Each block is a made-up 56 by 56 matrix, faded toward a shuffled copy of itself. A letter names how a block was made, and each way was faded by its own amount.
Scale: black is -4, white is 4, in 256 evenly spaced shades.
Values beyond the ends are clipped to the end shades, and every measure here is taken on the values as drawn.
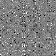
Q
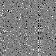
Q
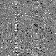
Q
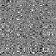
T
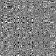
T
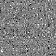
Q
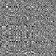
T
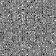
Q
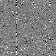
Q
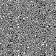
Q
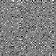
T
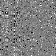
Q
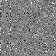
Q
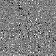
Q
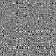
T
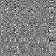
T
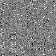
Q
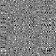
T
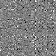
Q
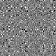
T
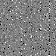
Q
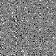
Q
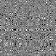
T
